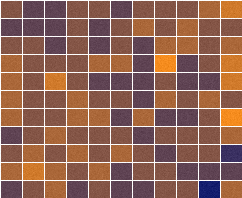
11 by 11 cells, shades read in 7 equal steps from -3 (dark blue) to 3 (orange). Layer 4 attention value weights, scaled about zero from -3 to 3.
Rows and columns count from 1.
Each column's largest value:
1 2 2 1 1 1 1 3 1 1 3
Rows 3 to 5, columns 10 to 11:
0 1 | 0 2 | -1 2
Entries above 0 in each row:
2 2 3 5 3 4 5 2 3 4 2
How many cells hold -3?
1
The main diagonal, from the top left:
0 -1 -1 0 -1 0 1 0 0 -1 1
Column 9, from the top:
0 1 1 -1 -1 0 -1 0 0 -1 0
